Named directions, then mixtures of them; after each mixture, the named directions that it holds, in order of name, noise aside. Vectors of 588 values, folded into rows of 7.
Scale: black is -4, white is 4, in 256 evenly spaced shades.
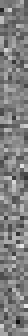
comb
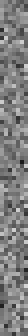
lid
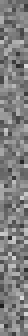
comb, lid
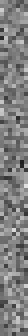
comb, lid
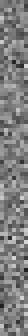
comb, lid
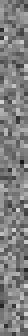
lid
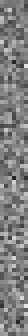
comb, lid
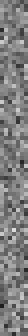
lid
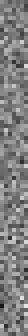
comb, lid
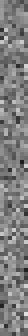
lid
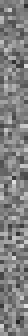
comb, lid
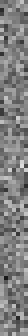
comb, lid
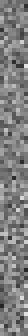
comb, lid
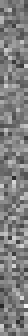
comb, lid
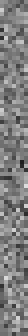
comb, lid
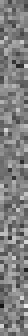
comb, lid
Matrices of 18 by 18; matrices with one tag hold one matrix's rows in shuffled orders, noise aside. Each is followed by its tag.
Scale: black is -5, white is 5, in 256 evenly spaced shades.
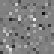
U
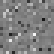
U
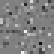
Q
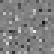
U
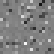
Q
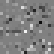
Q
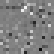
Q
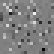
U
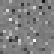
U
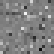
Q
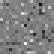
Q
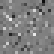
U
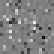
U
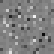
U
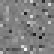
Q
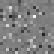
U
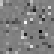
Q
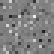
U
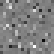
U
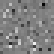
U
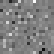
U
